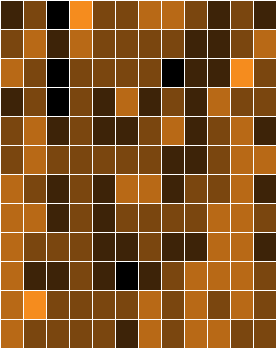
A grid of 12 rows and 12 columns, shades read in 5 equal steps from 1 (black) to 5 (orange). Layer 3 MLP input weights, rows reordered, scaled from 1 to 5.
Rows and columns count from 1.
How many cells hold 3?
64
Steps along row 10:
down same up down down up up up same same down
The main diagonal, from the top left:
2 4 1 3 2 3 4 3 2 4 4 3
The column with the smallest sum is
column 3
